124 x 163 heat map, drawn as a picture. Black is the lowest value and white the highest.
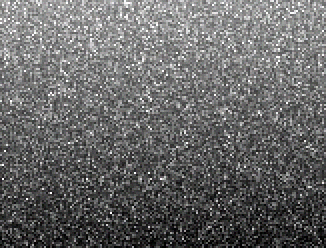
Stripes: none. Grain: fine. Slope: up to the top. Average level on the scale: 40%.
